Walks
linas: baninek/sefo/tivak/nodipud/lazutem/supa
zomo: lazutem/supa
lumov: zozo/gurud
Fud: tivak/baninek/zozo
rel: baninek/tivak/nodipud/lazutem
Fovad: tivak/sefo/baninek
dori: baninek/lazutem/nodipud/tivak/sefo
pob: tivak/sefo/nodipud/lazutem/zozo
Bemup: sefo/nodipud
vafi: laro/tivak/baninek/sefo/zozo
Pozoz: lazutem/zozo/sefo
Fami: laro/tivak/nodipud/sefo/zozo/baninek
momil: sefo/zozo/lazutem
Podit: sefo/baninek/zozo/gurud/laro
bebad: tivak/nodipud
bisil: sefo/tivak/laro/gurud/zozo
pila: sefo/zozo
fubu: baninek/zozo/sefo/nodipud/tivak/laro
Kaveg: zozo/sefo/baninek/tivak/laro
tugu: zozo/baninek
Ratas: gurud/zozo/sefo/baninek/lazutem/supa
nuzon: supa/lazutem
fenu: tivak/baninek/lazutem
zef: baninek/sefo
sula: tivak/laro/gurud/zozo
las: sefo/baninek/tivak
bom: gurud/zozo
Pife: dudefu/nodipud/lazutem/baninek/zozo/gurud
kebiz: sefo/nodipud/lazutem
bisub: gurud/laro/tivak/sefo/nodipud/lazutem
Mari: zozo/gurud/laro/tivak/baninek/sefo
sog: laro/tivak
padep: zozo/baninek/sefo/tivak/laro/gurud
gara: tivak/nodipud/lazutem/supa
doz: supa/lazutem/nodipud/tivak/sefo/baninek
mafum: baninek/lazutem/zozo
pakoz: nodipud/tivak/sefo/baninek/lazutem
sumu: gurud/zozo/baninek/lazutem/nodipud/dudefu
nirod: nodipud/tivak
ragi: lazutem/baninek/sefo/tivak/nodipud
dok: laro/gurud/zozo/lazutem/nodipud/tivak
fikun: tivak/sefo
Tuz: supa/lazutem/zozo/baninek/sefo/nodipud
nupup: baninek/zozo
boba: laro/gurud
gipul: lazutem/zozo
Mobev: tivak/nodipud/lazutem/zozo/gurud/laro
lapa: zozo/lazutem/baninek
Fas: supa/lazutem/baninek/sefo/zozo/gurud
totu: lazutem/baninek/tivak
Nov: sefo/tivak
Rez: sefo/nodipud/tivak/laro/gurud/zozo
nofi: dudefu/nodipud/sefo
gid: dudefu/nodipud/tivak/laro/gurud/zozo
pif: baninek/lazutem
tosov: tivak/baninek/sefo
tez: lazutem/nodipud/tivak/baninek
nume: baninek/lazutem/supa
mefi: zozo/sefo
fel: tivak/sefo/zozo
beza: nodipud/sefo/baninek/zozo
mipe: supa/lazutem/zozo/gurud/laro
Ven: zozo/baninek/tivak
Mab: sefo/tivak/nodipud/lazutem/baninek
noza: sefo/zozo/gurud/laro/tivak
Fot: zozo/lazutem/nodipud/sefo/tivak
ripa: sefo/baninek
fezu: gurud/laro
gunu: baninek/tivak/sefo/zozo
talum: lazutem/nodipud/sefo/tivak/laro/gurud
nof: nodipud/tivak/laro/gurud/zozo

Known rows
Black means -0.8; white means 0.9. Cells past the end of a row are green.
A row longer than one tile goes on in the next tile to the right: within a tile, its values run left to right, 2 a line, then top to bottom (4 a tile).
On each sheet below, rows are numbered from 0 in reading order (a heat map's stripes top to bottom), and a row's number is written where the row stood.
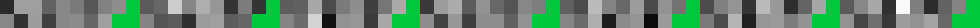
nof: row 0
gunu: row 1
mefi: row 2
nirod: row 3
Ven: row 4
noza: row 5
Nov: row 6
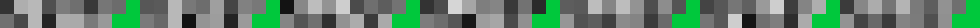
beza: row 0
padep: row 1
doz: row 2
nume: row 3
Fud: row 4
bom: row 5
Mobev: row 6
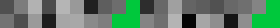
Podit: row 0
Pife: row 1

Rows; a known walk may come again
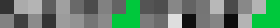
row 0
pakoz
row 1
lumov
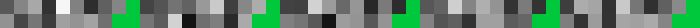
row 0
Nov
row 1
bom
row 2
pif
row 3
gunu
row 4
Rez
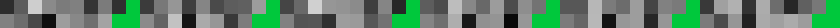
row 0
ragi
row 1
nofi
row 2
rel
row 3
Ven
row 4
padep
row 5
kebiz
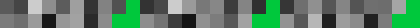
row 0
nupup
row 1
totu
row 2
gid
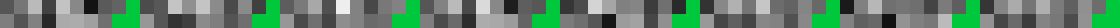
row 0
ripa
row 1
fenu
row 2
fel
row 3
las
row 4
nume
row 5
gara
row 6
talum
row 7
Mobev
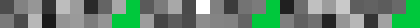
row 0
noza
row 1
fikun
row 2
Fas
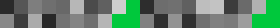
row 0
dok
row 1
bisub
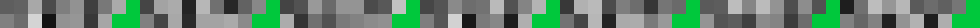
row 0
mefi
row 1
Bemup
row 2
sog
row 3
Mari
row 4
beza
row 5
Fud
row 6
Tuz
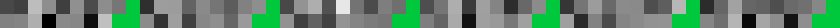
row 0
lapa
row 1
nof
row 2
pob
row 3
momil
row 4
Fami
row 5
Pife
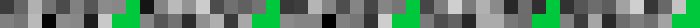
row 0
Fot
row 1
doz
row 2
gipul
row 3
linas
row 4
fezu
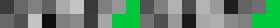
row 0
Ratas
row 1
Podit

